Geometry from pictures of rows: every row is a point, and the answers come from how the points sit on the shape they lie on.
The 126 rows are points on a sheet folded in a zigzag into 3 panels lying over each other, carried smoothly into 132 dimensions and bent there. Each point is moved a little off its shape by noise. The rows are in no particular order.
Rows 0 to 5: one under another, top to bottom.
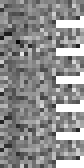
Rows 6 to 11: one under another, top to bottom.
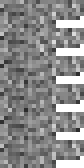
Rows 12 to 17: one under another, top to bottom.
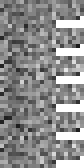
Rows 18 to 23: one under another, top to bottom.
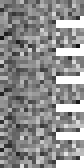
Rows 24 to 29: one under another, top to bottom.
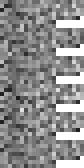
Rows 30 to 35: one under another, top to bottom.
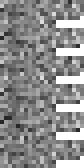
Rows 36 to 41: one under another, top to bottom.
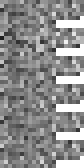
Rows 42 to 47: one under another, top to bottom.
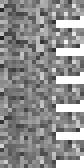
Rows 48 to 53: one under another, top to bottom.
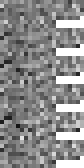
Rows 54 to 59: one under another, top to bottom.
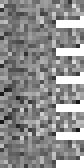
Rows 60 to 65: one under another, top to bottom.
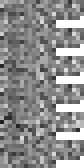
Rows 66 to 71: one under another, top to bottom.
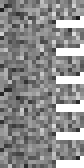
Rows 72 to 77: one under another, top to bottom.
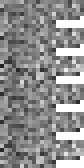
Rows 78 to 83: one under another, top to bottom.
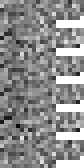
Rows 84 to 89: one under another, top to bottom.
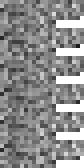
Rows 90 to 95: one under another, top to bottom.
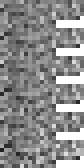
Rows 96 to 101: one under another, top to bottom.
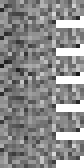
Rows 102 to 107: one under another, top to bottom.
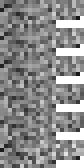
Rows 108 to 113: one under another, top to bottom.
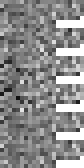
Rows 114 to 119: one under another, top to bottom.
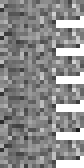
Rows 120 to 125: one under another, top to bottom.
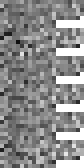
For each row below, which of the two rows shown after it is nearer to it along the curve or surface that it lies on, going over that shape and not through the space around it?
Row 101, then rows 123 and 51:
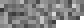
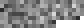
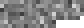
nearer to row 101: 123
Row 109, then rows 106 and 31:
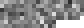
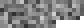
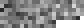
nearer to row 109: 106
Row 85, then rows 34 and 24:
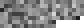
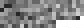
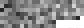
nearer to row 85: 24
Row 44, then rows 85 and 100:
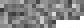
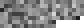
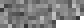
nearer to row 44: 85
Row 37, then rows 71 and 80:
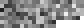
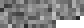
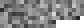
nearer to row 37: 80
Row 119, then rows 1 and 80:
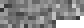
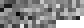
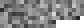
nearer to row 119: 1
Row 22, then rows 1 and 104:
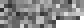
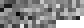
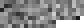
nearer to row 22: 1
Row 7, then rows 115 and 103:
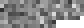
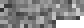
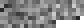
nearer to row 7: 103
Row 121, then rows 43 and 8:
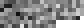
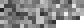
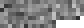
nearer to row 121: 8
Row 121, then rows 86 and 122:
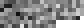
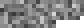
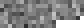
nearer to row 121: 122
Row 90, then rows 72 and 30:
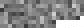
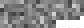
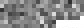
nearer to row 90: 72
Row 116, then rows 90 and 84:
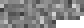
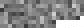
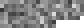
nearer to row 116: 90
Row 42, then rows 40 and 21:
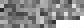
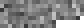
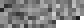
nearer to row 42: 21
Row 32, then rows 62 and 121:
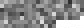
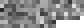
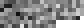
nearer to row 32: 62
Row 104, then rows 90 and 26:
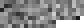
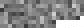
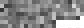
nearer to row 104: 90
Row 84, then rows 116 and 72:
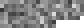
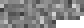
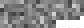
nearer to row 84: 72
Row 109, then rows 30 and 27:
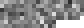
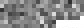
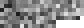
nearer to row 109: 30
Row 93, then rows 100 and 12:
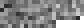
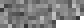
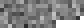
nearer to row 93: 100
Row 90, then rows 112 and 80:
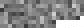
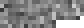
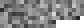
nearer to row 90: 80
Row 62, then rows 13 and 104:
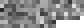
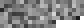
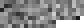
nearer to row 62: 13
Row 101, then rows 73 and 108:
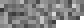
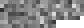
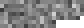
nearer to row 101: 73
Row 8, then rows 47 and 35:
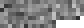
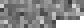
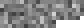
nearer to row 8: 47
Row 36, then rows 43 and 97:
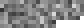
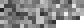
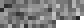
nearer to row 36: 43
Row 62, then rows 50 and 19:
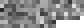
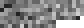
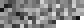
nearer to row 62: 19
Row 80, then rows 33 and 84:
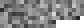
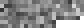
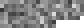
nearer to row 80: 84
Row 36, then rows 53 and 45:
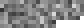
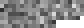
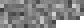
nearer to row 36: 53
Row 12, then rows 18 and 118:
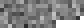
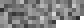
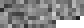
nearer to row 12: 118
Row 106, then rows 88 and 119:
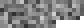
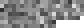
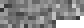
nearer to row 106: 88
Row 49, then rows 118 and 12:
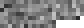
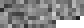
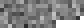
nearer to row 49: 12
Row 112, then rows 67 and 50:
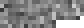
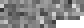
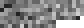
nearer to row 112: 50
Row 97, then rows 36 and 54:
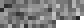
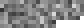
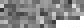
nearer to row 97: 54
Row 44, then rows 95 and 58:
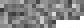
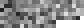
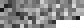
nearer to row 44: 58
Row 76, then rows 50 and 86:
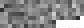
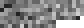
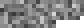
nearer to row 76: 86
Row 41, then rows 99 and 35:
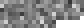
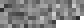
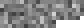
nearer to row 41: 35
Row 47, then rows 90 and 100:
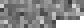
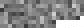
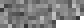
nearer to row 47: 100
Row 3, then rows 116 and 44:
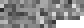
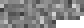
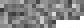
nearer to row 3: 44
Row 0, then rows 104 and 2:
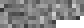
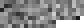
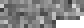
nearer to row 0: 104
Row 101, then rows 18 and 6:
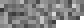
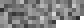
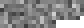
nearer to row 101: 18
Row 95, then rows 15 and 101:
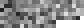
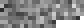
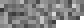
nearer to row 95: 15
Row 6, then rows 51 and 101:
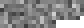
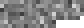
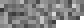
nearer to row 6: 51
